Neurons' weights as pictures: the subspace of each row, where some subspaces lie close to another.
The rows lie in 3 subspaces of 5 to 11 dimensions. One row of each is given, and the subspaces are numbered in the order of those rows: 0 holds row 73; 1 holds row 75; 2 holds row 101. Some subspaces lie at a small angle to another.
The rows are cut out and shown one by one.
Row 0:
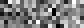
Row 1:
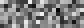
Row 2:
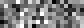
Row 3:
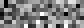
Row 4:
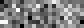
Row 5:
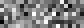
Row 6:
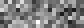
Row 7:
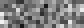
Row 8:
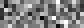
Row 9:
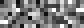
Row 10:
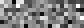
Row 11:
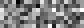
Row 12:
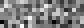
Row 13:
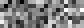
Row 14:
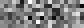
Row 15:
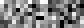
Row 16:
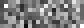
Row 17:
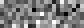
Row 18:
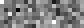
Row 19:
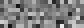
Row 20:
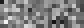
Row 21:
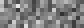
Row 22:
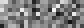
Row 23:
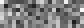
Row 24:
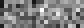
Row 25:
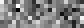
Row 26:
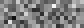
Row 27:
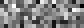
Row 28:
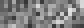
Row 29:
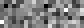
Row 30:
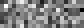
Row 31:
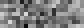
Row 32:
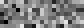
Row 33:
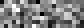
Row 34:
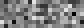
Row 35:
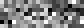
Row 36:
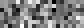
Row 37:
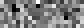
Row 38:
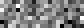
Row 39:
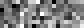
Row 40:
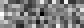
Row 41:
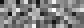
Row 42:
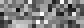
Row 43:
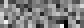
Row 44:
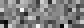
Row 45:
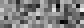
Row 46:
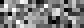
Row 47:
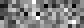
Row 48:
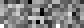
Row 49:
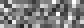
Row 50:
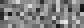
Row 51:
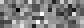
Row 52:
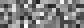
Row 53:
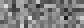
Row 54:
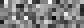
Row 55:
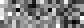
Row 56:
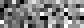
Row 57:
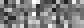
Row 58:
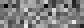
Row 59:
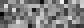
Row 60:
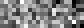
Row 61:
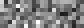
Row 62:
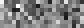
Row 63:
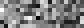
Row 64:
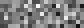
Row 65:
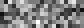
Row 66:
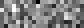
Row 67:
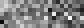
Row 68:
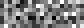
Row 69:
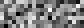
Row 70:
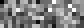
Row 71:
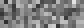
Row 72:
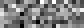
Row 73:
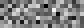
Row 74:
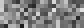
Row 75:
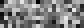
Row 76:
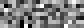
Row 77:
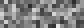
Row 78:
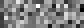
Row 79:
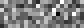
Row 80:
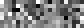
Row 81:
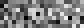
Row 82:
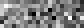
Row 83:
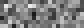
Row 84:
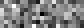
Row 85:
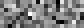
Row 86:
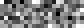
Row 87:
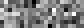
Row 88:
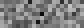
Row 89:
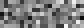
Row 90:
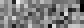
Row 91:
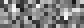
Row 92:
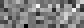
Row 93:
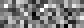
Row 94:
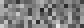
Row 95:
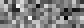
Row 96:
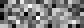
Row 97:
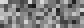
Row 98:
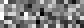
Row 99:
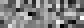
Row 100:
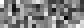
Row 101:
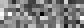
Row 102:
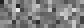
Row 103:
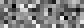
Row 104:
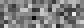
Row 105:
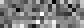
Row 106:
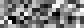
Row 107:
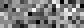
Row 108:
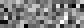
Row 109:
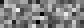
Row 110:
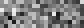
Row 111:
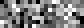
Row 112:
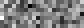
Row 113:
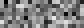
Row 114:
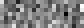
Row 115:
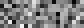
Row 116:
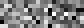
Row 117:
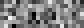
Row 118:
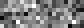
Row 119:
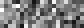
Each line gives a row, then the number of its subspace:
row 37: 2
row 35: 0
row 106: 0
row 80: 2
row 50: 1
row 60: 0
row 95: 2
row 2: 2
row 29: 0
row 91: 2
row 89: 0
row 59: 1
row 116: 0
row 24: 0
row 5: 0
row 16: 0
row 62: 2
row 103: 0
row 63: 1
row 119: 2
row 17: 1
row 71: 0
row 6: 2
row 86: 0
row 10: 1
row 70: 1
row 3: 2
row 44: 1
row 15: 1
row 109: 2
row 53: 2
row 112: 0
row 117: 0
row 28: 1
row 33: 2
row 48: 0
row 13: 2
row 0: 0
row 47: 0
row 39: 2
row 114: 1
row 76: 0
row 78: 1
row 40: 2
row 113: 0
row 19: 1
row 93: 0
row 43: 1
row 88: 2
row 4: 1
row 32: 1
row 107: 1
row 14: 0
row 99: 1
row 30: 2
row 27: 1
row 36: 0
